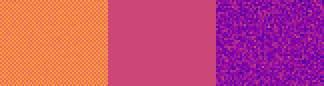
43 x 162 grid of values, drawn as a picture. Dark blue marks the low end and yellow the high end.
The table splits into one row of 3 panels. Panel 1,1: high, checkered. Panel 1,2: middling, flat. Panel 1,3: low, fine-grained.
